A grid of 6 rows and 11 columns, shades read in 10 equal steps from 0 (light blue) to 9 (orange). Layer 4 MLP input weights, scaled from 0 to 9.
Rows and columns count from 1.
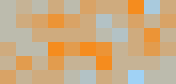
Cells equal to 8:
3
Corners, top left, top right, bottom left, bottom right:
3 5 6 3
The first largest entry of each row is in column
9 4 10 4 7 1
